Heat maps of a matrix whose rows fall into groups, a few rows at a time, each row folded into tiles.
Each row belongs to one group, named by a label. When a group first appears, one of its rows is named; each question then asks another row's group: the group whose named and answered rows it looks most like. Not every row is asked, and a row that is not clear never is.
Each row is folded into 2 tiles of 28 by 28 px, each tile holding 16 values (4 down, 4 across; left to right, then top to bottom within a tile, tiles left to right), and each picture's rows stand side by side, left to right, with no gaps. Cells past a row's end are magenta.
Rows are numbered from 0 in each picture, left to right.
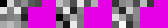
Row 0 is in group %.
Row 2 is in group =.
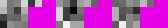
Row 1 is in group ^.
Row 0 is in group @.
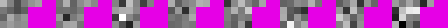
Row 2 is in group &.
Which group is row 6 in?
=
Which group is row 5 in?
^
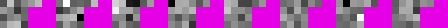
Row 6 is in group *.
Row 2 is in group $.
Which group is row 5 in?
=
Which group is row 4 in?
$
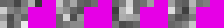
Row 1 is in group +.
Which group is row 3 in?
@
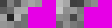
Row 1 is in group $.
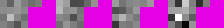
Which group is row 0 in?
&
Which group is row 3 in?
&
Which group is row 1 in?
$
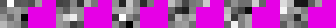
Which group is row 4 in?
^
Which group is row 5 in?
$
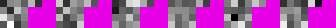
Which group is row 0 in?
=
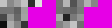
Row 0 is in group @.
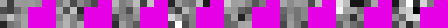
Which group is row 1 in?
%
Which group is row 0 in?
*
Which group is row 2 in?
@
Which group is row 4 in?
+
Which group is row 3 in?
=
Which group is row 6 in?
$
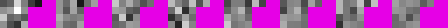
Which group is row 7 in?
+
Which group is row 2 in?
+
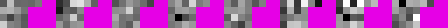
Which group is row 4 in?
&
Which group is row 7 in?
*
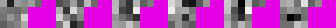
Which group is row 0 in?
*
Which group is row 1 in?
=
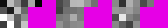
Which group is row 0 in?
=
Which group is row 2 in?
&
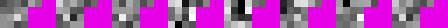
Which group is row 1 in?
+
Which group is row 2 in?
&
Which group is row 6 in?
*
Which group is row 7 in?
+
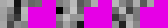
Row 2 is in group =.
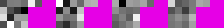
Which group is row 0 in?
^
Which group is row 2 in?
*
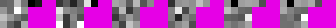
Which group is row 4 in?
*
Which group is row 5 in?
*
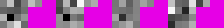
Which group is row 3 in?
@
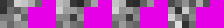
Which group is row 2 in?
$
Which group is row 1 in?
$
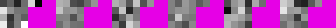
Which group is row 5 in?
$
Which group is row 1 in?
$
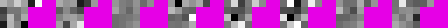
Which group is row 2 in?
@
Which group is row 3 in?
*
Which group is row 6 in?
@
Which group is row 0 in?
@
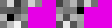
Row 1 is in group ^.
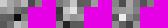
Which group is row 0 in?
+
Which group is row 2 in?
&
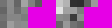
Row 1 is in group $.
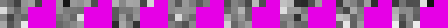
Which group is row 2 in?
@
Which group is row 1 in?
*
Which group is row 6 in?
=
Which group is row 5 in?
$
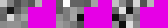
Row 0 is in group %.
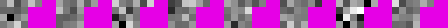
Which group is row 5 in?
=
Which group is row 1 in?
@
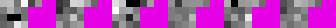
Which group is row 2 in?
$
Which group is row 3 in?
*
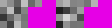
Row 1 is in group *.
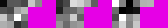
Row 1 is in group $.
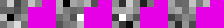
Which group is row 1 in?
*
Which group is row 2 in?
&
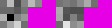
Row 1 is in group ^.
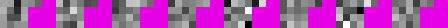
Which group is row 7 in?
=
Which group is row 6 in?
^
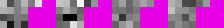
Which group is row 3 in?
$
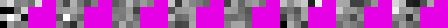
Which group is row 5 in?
@
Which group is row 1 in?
&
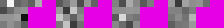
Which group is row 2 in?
&
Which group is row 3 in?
*
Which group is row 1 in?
=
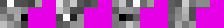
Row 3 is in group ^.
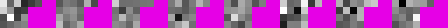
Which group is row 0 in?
+
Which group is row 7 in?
*
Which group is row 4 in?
&
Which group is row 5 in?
@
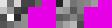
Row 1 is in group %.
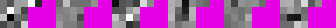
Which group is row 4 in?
*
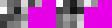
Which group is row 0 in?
@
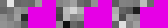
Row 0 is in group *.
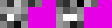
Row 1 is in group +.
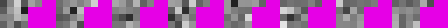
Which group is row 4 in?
*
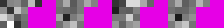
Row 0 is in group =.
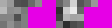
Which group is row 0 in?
$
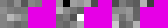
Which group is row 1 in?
*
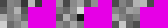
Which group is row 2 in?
=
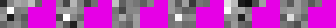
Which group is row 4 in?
$
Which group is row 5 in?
&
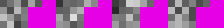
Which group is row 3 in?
%
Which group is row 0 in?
=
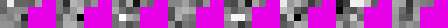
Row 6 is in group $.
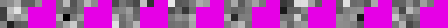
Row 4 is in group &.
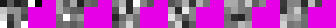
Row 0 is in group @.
